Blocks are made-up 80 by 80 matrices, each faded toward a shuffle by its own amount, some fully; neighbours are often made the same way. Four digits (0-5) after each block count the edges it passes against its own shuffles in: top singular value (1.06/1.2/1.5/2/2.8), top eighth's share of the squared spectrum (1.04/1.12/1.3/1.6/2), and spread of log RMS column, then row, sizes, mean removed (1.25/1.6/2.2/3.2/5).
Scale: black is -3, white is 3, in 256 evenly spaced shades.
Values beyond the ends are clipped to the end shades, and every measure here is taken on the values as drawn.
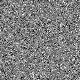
0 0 1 0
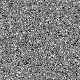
0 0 0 0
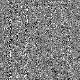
1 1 3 0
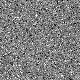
0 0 0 0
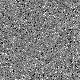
0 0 0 0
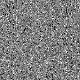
1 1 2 0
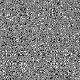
3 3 1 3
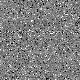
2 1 0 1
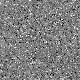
0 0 0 0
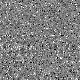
3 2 0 2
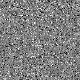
3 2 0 2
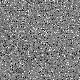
2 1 0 0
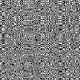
5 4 3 3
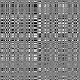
5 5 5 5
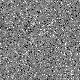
2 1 0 0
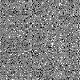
4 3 1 1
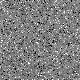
2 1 0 0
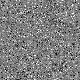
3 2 0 0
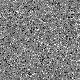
2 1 0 0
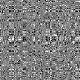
5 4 3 3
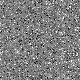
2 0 0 0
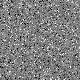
1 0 0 0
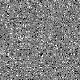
4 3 1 1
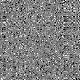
4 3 1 2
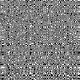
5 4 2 3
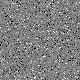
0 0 0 0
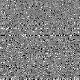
4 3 1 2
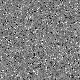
1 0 0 0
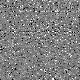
3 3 1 2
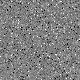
1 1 0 0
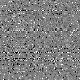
4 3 1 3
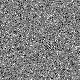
0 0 0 0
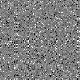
4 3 2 1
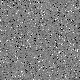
1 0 0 0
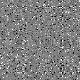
4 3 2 1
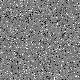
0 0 0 0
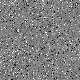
2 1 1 0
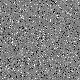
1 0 0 0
